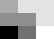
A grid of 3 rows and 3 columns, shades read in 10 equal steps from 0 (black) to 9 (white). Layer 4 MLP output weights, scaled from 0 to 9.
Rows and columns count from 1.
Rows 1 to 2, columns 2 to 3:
8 8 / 5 8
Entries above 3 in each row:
3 3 2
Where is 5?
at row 2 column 1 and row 2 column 2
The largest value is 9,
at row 3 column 3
